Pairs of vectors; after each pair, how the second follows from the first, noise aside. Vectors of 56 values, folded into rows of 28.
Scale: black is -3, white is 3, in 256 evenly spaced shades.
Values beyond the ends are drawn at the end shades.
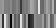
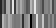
shuffled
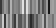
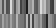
shuffled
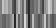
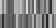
shuffled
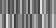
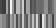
shuffled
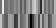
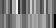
shuffled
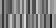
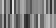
shuffled
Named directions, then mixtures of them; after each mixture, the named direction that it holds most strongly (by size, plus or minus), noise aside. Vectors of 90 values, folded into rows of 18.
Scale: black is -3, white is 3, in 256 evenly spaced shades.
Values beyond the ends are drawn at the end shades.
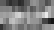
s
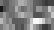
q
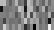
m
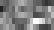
q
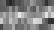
s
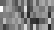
m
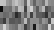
m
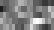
q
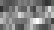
q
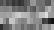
s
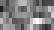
q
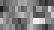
q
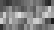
s
